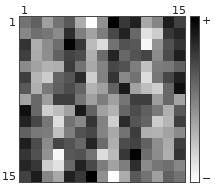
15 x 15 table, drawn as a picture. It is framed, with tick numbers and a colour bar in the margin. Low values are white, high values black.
There is no overall slope. No seam splits the table. It looks the same turned upside down. Stripes running up and down repeat 3 times from left to right.
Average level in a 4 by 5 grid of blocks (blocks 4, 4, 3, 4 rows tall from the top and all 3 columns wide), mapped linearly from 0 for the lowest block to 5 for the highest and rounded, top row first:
25135 | 05123 | 41140 | 53152
